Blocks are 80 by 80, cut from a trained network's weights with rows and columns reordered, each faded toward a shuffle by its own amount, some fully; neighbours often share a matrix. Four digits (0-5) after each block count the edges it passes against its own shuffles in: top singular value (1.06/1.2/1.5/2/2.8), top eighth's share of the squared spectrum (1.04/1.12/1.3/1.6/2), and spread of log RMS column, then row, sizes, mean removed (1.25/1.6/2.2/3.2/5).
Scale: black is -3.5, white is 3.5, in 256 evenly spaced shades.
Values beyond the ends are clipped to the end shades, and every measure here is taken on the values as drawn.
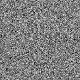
3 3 1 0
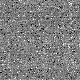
2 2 1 0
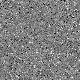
0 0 0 0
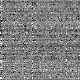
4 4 3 1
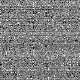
3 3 2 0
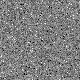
0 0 0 0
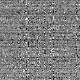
3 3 3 0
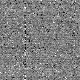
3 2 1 0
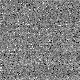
1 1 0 0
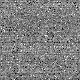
3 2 1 1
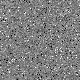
0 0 0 0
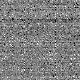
3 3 2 1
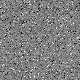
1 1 0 0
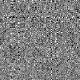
3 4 2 2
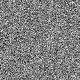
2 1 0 0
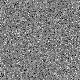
1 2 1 0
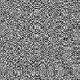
4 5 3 2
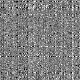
4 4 1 3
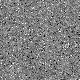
0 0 0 0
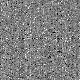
2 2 0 1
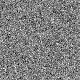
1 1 0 0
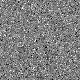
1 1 0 0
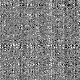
4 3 1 3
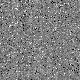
1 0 0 0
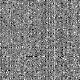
3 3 1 2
